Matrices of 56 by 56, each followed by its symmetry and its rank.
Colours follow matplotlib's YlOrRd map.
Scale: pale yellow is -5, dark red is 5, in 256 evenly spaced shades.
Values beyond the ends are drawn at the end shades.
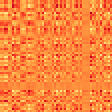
antisymmetric, rank two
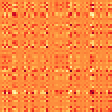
symmetric, rank two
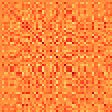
symmetric, rank three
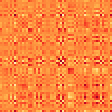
symmetric, rank three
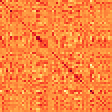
symmetric, rank five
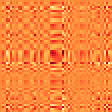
symmetric, rank two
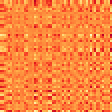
antisymmetric, rank two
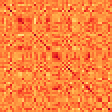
symmetric, rank five
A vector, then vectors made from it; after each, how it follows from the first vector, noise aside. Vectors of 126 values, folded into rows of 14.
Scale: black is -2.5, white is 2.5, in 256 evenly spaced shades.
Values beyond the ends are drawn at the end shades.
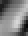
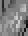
partly zeroed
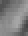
shrunk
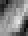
copied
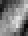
copied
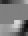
partly zeroed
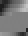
partly zeroed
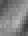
shrunk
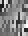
sign-scrambled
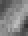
shrunk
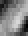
copied
